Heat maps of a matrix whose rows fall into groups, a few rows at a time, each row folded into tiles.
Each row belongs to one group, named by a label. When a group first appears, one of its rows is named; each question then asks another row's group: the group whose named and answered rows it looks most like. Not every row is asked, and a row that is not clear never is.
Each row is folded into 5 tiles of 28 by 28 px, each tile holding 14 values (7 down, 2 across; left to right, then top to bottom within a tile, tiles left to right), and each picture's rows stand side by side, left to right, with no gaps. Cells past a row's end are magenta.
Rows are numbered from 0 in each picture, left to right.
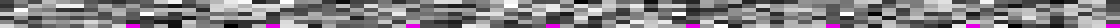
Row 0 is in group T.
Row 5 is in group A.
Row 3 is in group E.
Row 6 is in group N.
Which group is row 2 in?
A
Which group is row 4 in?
T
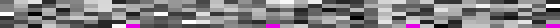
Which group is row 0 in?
N
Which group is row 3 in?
T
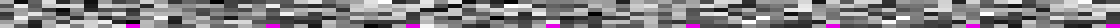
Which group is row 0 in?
T
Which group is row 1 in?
T
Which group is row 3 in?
A
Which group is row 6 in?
N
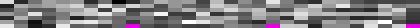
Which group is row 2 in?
T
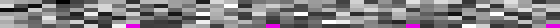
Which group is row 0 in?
A
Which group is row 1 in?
E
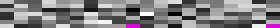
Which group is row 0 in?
T
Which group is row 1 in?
N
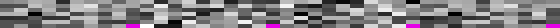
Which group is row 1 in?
T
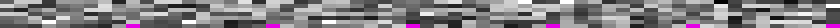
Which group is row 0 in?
N
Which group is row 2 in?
T
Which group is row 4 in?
A
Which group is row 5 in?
T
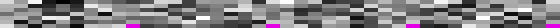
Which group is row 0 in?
A
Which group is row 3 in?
N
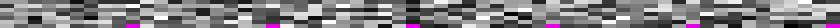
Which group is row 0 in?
T
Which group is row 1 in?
T
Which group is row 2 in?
T
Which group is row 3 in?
N
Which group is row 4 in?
N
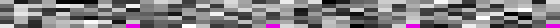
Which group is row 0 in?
T
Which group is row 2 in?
A
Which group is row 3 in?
N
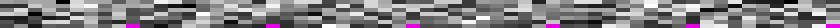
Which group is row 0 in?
E
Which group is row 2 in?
N
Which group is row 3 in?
N
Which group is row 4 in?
E
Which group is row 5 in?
A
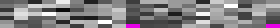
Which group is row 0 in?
T
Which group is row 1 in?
E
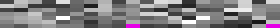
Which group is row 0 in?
N
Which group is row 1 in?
N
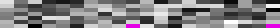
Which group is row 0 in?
A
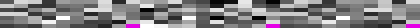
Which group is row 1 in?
A
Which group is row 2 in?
N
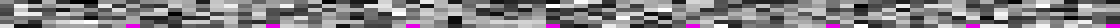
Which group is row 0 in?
T
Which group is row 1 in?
E
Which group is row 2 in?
A
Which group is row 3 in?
T
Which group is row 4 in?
N
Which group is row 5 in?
A
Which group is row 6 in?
A
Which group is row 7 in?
T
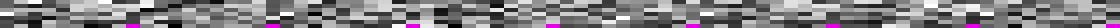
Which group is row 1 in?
A
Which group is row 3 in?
A
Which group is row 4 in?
N
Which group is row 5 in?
E
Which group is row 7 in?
N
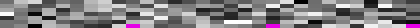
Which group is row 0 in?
N
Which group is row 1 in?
T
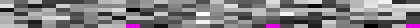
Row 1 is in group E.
